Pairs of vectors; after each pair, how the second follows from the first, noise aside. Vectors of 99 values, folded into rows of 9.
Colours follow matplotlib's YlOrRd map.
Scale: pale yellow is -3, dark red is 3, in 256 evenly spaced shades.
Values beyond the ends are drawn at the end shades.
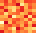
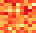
shuffled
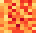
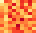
copied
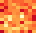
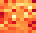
reversed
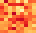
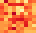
copied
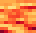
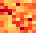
shuffled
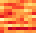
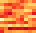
copied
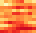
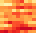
copied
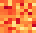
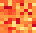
copied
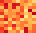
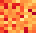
copied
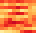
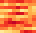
copied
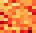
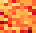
copied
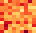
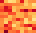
shuffled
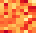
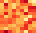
copied
